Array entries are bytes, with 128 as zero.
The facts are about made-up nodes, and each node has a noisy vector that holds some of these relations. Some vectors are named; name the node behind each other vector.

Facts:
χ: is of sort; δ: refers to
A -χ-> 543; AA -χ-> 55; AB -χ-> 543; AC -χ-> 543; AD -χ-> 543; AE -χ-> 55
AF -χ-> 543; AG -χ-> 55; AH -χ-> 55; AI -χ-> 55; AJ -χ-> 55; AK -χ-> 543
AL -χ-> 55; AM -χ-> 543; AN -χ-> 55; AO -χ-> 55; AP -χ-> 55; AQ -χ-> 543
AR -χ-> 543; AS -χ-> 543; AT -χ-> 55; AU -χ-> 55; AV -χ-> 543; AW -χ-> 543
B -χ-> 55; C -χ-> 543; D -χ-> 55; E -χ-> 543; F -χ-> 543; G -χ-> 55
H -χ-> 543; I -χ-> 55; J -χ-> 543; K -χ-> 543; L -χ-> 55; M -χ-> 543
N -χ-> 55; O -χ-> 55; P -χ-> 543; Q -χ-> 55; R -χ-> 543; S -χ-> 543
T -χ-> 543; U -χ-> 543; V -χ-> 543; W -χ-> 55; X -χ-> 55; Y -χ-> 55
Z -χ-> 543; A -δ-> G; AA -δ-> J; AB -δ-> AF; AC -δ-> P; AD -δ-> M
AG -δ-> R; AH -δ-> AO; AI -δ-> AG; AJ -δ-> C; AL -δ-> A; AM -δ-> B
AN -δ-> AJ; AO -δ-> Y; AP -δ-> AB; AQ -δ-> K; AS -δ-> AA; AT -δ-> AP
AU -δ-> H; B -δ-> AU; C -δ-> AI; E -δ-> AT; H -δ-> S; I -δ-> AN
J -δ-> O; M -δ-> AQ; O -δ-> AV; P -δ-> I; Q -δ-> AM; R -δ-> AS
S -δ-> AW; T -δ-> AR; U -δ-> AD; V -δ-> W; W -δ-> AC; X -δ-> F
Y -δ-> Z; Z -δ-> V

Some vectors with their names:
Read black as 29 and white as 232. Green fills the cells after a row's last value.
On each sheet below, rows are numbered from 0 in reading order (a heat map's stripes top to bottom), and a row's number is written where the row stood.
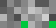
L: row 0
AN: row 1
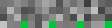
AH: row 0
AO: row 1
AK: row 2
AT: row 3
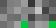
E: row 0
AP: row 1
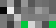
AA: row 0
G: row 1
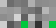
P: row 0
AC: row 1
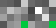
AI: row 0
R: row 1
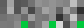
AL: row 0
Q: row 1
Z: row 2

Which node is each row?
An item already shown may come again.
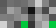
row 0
AV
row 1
B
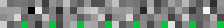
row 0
P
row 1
AA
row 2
AM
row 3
AJ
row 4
P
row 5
O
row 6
V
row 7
AG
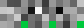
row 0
AJ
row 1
AS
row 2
J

